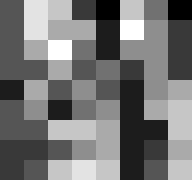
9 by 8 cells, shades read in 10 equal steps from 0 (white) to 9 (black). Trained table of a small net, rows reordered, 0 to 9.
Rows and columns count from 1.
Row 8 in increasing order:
3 3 4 6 7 7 7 8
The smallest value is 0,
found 2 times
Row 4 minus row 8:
-1 -1 -3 2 2 -1 -3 4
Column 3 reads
2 3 0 3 6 8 2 6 2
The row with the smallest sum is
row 2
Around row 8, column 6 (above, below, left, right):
8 8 3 7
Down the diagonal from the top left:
6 1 0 6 6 8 8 3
